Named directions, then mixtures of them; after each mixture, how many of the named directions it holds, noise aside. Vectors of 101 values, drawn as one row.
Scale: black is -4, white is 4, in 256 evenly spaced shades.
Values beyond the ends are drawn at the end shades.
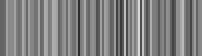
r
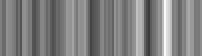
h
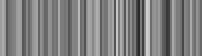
two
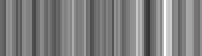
one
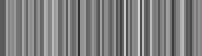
one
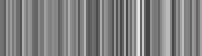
two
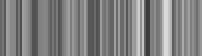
two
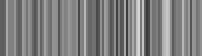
two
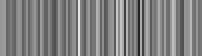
one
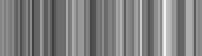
two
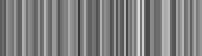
two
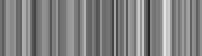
two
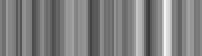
one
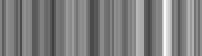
one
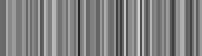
one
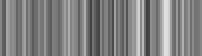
two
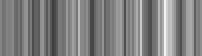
two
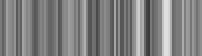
two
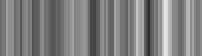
one
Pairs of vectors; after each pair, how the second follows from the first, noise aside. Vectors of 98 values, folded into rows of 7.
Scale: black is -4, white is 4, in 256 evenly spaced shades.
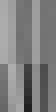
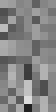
sign-scrambled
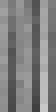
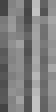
wrapped around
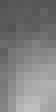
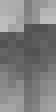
wrapped around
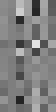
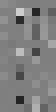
partly zeroed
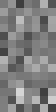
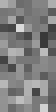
shuffled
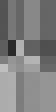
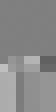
partly zeroed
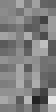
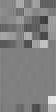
partly zeroed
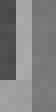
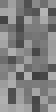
shuffled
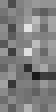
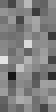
shuffled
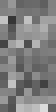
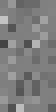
partly zeroed
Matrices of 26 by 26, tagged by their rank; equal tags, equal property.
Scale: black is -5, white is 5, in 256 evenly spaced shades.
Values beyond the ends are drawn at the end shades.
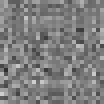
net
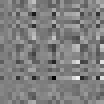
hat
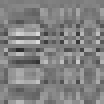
hat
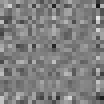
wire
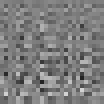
wire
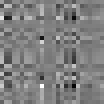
hat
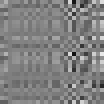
hat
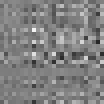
wire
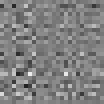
wire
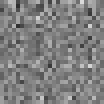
net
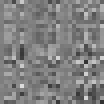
wire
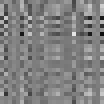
hat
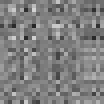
wire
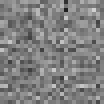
net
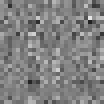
net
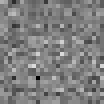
net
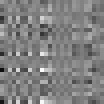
hat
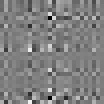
hat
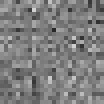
net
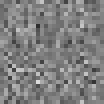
net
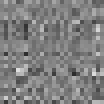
wire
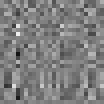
wire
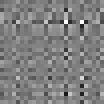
hat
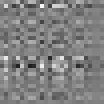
hat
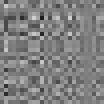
hat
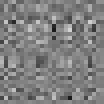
wire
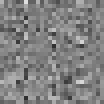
net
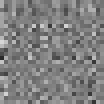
net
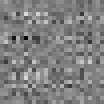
wire
